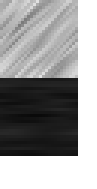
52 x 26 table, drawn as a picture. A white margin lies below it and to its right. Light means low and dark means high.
The table splits into 2 rows of 1 panel. Panel 1,1: low, slanting up to the right. Panel 2,1: very high, streaked across, faint in contrast.
